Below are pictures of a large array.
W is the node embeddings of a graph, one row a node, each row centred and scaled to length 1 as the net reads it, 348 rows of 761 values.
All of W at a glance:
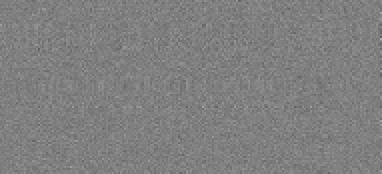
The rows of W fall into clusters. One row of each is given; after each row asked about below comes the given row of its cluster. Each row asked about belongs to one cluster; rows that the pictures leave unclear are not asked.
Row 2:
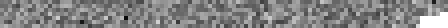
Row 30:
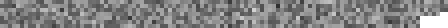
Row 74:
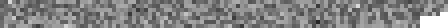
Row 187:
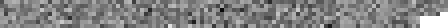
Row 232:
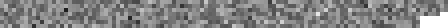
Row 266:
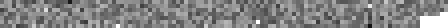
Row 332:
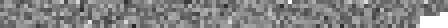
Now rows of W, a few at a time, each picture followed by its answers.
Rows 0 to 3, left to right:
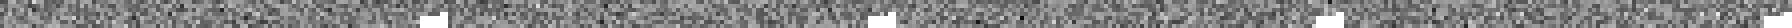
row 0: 74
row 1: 74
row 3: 332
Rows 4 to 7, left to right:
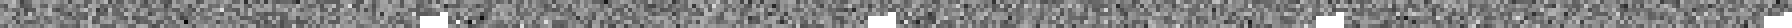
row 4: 187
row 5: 30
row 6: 30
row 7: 332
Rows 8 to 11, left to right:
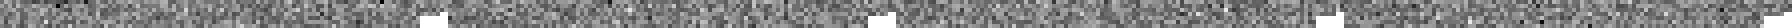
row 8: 266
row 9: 30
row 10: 232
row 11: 332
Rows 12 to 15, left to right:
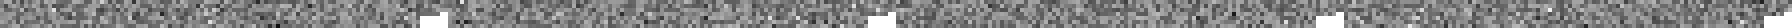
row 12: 187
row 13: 2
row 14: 30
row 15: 74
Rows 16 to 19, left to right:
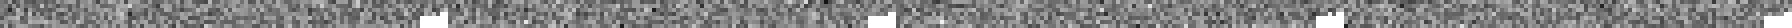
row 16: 74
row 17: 74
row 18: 74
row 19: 266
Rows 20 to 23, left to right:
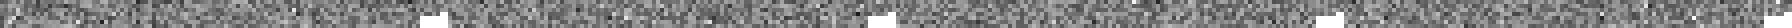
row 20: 74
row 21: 266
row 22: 2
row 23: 2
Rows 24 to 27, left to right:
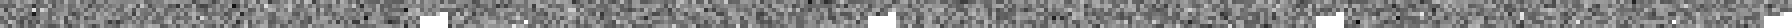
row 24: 30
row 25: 74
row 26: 266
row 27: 332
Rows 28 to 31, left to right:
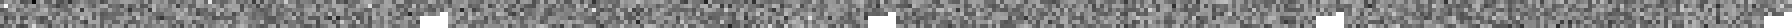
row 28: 266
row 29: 187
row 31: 187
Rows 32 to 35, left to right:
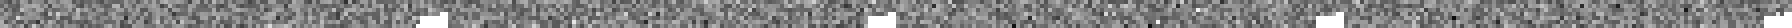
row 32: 2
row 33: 332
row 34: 266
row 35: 74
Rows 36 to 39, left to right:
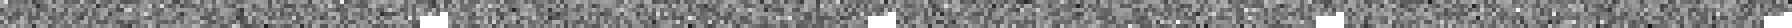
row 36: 232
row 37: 266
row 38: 232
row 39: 266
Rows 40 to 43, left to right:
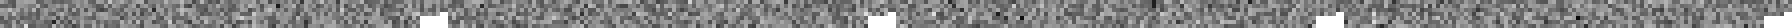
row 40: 30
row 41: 30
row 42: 2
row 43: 74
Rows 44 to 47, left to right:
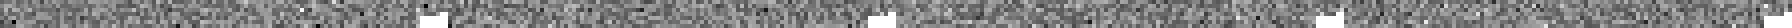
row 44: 332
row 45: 74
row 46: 187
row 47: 232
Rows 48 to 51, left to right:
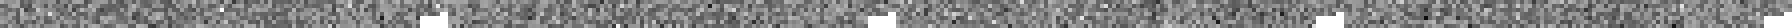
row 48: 187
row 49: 187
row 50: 2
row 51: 187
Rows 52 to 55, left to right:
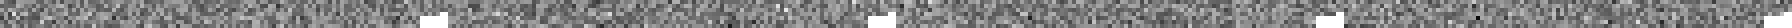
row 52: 30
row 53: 187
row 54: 187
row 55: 266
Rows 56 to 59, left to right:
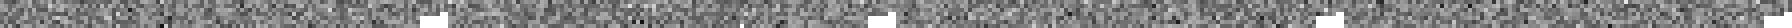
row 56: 232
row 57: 187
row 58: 2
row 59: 232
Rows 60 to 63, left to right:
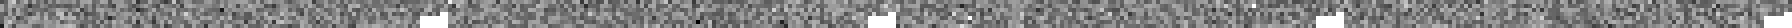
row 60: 74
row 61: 187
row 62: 74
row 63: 232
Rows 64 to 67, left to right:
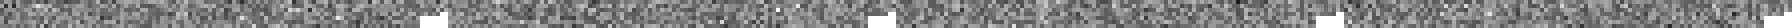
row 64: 266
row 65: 187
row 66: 232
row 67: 232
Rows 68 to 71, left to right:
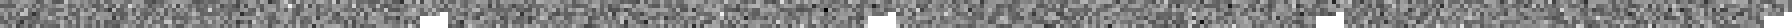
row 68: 30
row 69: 332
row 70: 187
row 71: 232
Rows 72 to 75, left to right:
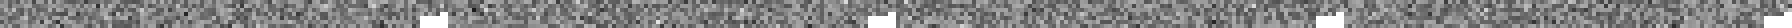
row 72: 232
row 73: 187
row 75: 187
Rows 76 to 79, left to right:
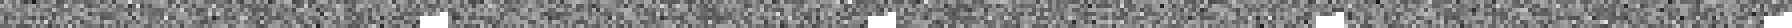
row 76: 266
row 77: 266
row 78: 332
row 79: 266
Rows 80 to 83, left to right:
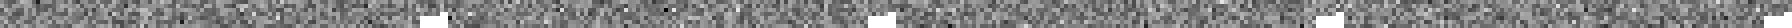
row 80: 232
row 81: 30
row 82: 30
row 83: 266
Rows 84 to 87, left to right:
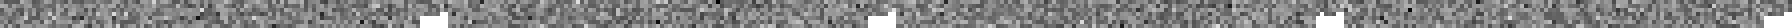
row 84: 232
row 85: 187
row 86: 187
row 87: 232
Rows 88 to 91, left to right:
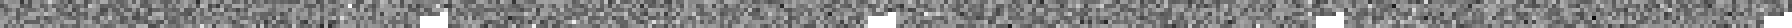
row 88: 187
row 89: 332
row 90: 187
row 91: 232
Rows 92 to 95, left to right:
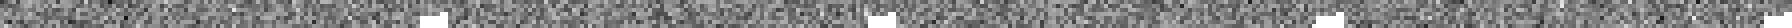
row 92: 2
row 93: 232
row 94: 2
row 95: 2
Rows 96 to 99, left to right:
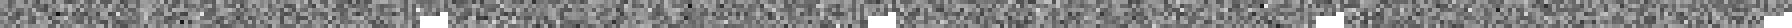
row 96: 232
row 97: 232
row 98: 232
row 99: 30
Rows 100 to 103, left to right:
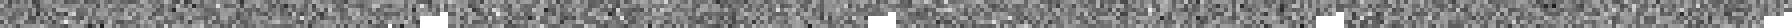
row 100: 232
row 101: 187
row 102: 30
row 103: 30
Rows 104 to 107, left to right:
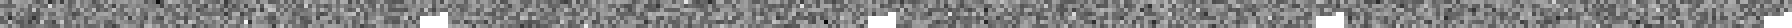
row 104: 30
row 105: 2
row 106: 332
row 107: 266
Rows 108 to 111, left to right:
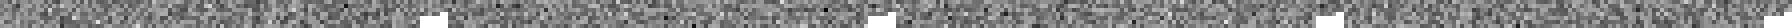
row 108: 2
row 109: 332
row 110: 332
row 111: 74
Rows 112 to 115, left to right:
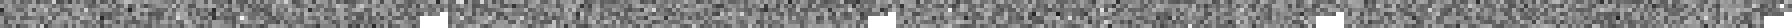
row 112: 266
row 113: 74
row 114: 187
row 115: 187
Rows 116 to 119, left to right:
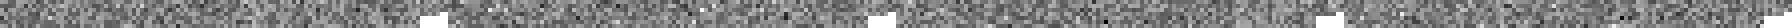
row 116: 30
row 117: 30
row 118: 187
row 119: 2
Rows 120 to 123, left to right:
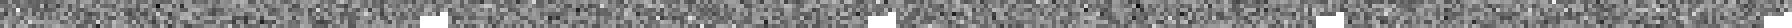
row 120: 74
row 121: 266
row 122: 232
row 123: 266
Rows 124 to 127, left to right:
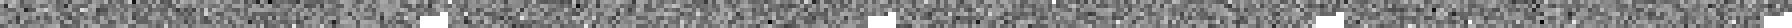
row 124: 187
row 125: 2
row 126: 332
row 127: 332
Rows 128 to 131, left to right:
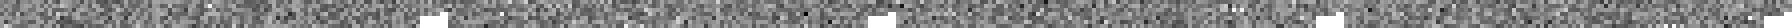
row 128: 2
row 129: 332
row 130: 187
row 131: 187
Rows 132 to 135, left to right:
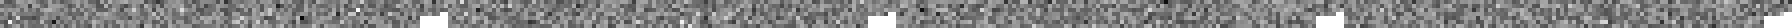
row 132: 30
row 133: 2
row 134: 187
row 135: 266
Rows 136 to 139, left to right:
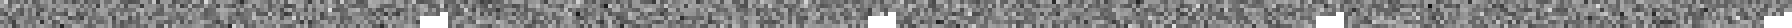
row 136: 232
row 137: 74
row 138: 232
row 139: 74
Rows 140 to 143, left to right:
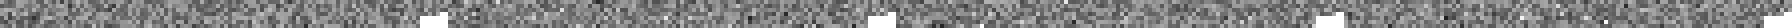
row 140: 30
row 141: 30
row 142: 332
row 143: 266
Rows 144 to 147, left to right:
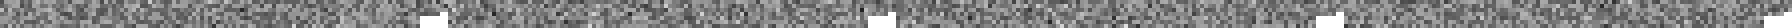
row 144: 187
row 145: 232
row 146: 74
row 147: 266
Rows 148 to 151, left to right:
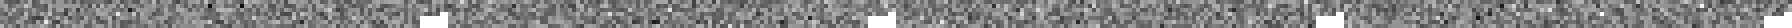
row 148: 232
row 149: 187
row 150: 232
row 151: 74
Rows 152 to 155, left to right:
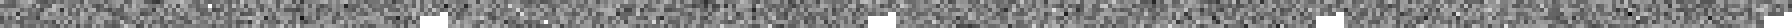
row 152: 30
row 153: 2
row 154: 2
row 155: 232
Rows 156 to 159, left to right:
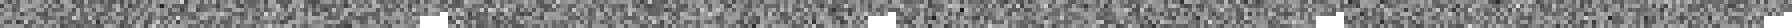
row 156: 2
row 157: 30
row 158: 232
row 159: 30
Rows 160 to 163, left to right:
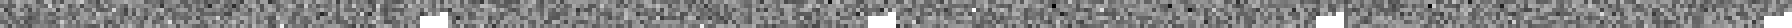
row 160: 30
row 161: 266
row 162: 74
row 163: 74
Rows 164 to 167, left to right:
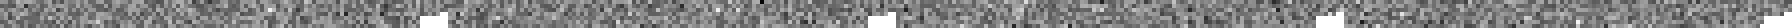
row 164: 30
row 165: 30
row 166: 74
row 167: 2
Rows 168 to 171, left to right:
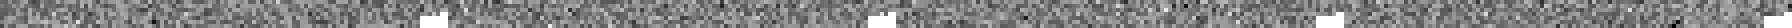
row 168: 74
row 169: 74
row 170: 30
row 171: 187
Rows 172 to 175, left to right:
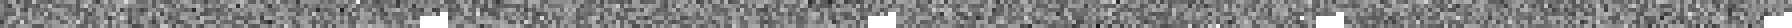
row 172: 74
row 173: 74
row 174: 187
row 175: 30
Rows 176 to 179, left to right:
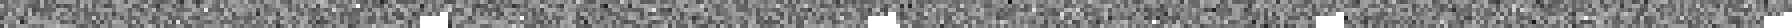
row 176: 74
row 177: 74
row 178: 266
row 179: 30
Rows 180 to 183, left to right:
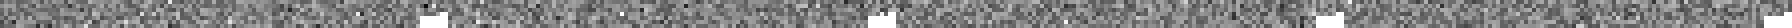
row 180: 332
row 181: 74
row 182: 30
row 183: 232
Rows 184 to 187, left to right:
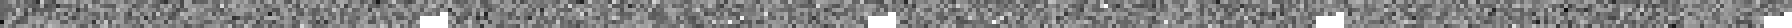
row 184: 74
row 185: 232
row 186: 2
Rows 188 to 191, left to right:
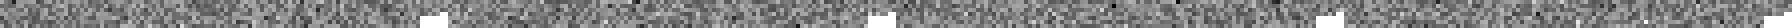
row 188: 30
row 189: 2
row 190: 74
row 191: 2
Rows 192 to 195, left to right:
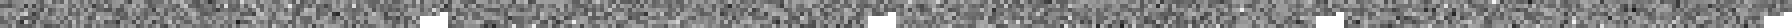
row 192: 30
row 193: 332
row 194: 187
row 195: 332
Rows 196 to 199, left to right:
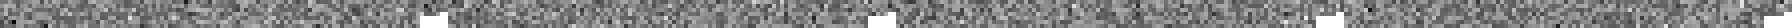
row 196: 332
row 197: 30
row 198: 232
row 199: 187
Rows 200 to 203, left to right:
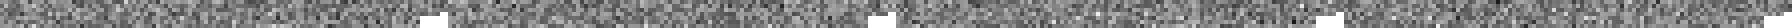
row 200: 2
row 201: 187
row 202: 2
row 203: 30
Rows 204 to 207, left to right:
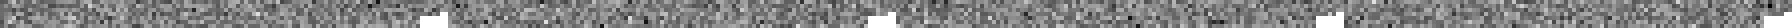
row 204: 74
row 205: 2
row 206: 74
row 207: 332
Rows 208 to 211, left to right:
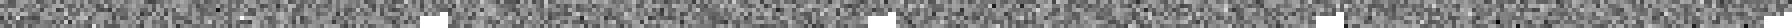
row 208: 30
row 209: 266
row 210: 232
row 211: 74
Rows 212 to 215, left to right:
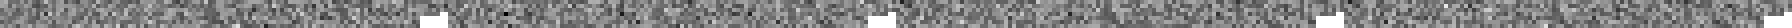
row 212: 232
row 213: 232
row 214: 232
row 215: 232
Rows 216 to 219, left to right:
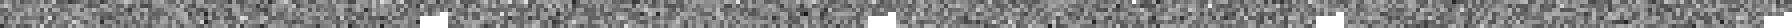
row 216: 266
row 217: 332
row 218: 2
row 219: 2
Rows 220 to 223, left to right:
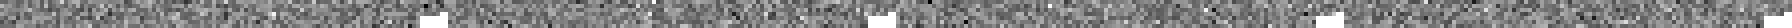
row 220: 332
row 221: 232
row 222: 266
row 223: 232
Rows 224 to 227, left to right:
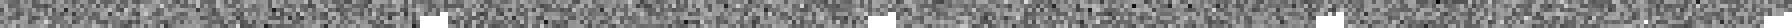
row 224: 232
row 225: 30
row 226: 74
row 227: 2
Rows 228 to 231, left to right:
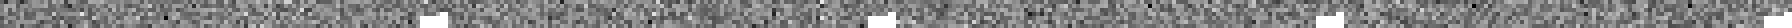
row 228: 332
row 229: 266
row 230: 74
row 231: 2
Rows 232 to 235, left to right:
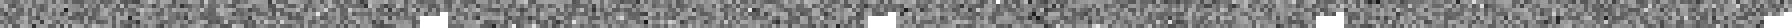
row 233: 332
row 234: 187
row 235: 266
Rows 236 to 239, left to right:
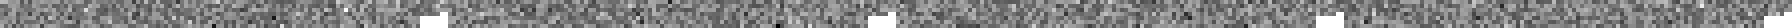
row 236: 187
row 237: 187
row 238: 2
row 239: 74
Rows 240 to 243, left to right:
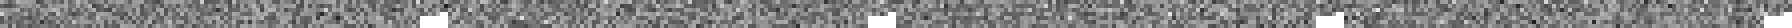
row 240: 30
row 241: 2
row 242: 332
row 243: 30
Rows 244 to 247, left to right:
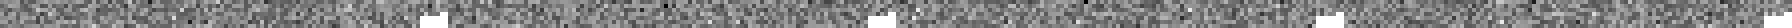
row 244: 187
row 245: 74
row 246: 2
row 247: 2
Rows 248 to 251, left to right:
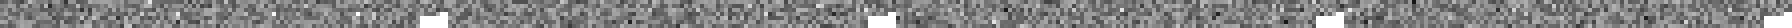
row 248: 332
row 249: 232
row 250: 30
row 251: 30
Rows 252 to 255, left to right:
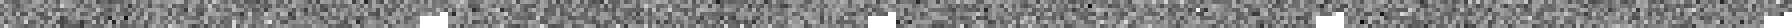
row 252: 2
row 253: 187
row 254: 332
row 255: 2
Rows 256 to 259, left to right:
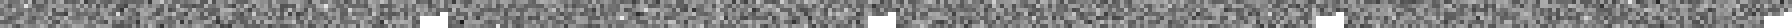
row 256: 232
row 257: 332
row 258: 332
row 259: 266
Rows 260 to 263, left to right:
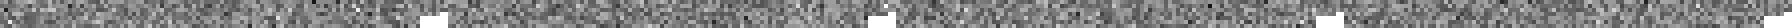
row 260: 30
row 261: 187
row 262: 232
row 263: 30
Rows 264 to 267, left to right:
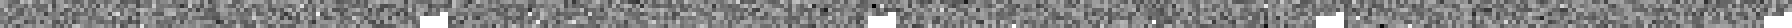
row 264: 232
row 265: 332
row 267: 74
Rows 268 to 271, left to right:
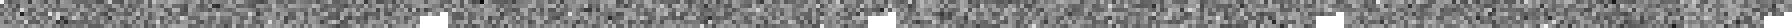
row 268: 2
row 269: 266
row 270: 2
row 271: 187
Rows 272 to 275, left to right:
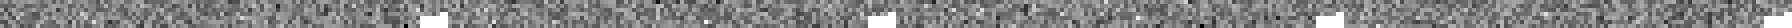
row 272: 30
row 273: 266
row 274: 266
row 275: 2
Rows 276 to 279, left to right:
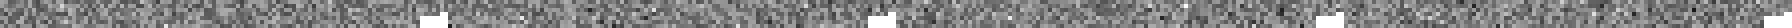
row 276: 232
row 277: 74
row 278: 30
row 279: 2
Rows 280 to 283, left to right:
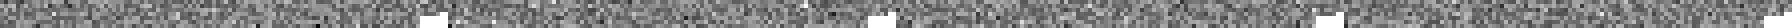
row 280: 332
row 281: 74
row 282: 332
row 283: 74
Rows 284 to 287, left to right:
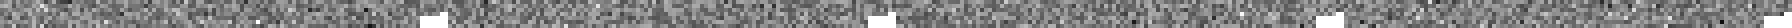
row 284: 266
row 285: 232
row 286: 30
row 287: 2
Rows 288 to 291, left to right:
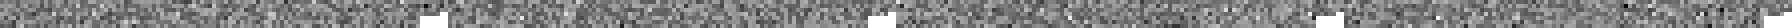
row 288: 332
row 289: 74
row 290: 187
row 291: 332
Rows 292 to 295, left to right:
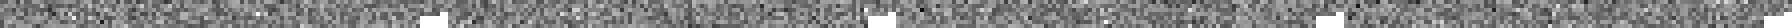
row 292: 74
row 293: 232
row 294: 187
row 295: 266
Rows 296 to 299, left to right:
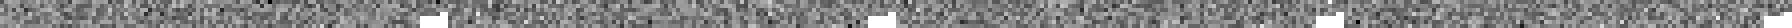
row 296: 187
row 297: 74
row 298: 2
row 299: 332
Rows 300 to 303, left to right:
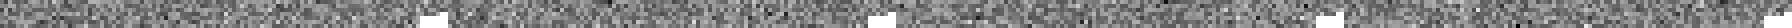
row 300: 332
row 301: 30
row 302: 187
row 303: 74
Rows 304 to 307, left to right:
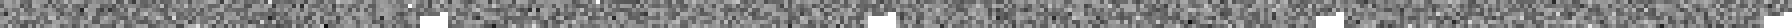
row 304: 187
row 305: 332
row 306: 266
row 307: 332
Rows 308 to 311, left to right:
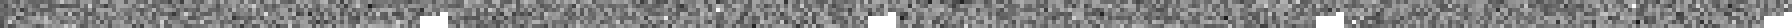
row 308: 74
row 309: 30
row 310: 266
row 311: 30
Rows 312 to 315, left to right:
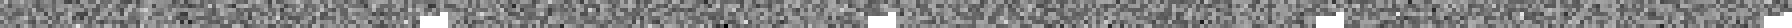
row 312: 232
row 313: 187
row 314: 187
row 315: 332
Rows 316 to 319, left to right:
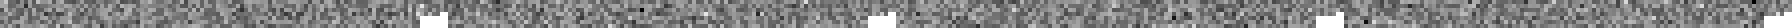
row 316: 232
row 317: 74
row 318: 2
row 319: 74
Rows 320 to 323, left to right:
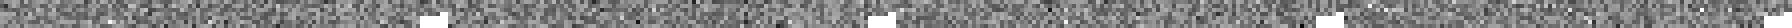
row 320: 187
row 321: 187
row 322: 30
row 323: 30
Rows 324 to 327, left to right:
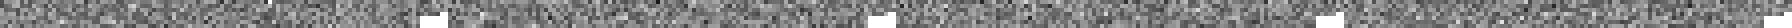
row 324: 187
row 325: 332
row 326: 266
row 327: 2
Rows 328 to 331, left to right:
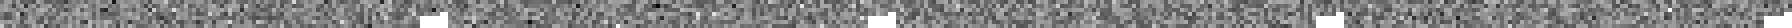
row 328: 266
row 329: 2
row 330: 232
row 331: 232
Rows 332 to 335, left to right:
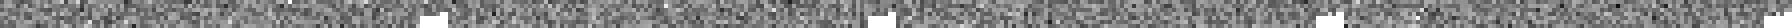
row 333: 232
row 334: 74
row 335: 74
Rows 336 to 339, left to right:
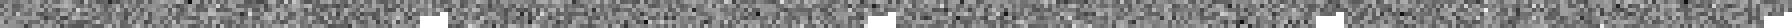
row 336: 2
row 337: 332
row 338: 332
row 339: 232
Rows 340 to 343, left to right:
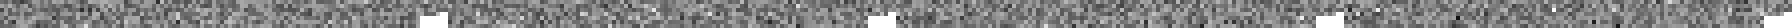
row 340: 332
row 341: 74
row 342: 30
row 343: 30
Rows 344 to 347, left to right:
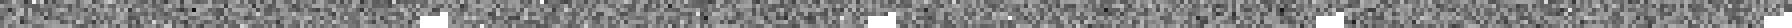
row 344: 74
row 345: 2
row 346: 30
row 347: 30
